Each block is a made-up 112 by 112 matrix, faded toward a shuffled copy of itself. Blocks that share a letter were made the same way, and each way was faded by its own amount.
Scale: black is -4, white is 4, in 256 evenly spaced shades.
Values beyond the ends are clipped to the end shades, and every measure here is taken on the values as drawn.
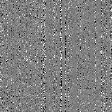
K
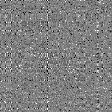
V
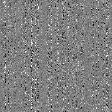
K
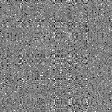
V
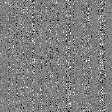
K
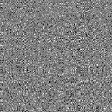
V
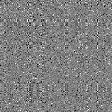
V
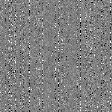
K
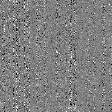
K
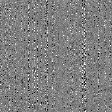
K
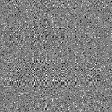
V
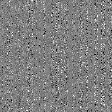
K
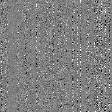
K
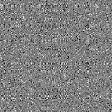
V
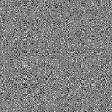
V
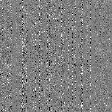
K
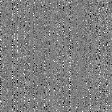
K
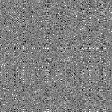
V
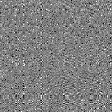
V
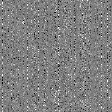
K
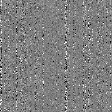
K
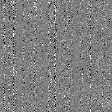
K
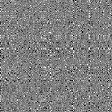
V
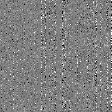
K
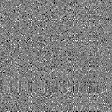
V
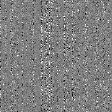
K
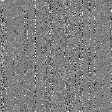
K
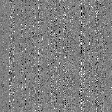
K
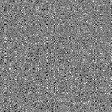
V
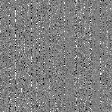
K
